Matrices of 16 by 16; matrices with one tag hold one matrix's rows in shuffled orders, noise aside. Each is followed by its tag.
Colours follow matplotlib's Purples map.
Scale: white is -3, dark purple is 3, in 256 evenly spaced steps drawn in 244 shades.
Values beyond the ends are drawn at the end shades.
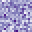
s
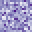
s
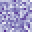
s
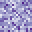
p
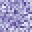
s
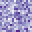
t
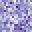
t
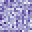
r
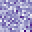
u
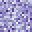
p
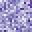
u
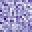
r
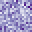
u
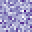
u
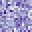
t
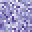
p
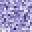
s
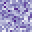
s
